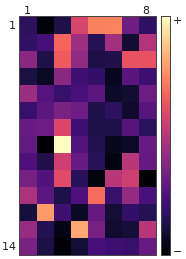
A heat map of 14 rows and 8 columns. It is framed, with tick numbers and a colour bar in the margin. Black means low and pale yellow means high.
Roughest part: bottom middle. Average level on the scale: 30%. Mirror symmetry: none. Calmest part: centre.
